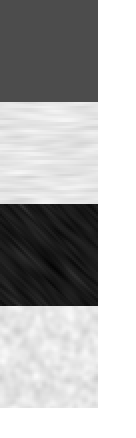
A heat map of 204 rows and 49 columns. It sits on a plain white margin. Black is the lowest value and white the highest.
It is made of 4 by 1 panels. Panel 1,1: low, flat. Panel 2,1: very high, streaked across, faint in contrast. Panel 3,1: very low, slanting down to the right, faint in contrast. Panel 4,1: very high, blotchy, faint in contrast.
